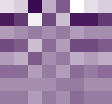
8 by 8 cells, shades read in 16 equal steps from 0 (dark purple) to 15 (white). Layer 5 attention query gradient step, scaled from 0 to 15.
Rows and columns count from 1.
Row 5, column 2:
10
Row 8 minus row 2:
6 4 -5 3 -3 5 6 4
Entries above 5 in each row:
6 2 8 3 7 8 8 8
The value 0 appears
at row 1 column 3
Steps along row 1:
down down up down up down down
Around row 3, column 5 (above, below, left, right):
11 9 8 9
